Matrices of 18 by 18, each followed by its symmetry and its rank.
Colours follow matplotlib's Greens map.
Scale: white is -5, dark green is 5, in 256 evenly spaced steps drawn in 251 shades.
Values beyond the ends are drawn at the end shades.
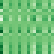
neither, rank one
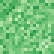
symmetric, full rank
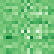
neither, rank three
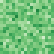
neither, full rank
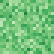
neither, full rank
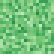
antisymmetric, full rank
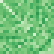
symmetric, full rank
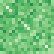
symmetric, full rank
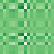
neither, rank one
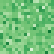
antisymmetric, full rank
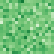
antisymmetric, full rank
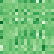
neither, rank three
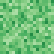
neither, full rank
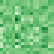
neither, rank three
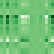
neither, rank one
